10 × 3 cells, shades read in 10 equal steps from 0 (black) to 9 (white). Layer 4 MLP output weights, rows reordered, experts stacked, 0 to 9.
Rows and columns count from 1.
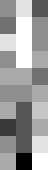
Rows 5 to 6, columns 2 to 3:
6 4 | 5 6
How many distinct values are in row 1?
3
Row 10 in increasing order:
0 6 9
